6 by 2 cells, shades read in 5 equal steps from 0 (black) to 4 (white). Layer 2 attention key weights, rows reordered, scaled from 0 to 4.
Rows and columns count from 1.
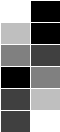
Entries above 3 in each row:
1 0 0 0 0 1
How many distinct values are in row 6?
2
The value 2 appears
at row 3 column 1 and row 4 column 2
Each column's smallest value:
0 0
